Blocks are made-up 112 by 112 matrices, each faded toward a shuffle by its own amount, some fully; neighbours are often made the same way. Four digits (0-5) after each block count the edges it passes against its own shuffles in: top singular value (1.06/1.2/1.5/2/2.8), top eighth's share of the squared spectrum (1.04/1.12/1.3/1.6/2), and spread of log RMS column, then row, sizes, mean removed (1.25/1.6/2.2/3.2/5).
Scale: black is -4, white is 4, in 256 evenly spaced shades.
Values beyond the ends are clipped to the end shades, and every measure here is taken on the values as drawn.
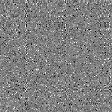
4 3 2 2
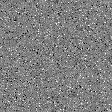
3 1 0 0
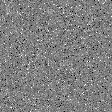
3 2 0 0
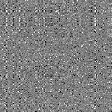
5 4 3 2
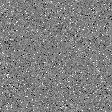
2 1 0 0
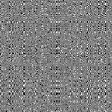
5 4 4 3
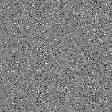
4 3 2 1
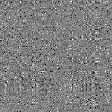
4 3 2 2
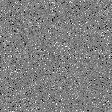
3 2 0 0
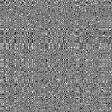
5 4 3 3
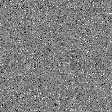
3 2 0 0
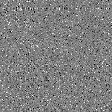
4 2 1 1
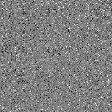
4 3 2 1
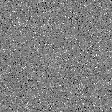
3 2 0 0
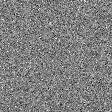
0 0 0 0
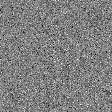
0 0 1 0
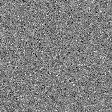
0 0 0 0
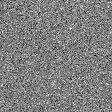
0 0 0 0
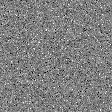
0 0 0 0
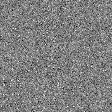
0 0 1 0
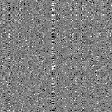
5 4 3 2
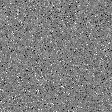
0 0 0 0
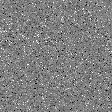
2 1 0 0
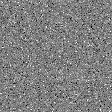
3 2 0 0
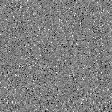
3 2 1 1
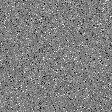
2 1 0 0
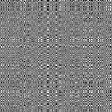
5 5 4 4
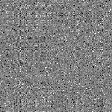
4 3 2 2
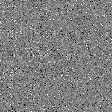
3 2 1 1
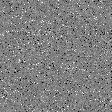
3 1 0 0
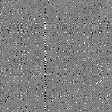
5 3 2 2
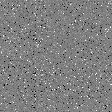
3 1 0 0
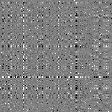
5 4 3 3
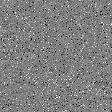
3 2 1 1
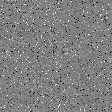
2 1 0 0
